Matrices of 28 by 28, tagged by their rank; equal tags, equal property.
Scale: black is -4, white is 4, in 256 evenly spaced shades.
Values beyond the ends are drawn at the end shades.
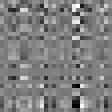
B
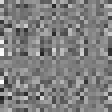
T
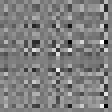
B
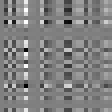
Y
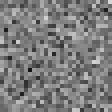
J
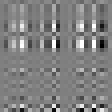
Y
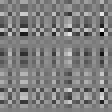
Y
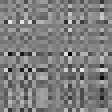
B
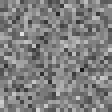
J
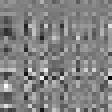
T
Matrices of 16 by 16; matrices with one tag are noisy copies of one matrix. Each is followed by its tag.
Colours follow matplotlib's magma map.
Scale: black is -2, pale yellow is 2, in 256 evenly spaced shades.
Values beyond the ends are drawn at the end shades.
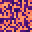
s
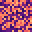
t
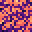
t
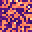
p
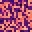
s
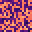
s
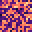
p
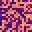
p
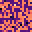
s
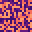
s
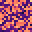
t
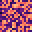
p
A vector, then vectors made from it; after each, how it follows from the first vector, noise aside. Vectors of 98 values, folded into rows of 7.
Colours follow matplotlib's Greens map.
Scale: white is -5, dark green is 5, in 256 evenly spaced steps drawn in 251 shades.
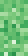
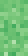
shrunk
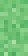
shrunk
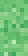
shrunk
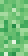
copied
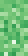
copied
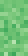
shrunk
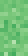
shrunk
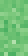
shrunk
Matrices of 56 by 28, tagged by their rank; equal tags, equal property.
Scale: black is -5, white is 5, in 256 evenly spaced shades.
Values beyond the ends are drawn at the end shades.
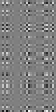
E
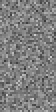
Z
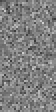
Z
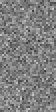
Z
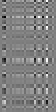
E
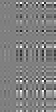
E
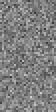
Z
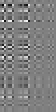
E
